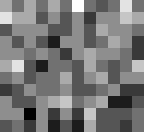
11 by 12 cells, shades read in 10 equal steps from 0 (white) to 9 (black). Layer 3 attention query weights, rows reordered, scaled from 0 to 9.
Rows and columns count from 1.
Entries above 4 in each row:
7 3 5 6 5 8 6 9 6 7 10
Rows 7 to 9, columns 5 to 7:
5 3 6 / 5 4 6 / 3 2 5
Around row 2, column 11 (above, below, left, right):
1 4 4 3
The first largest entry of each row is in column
9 8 1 5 6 4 3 1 10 3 5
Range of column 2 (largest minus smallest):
5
